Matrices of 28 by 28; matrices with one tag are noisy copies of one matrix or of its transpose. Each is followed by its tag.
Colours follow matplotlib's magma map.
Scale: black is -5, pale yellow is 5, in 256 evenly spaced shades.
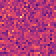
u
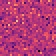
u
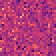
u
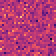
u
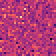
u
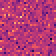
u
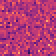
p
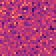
p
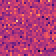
u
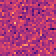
p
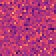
p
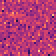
p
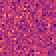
u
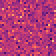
u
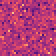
p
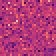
u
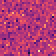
p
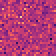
u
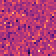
p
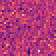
p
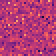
u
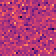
p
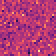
p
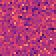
p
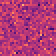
p
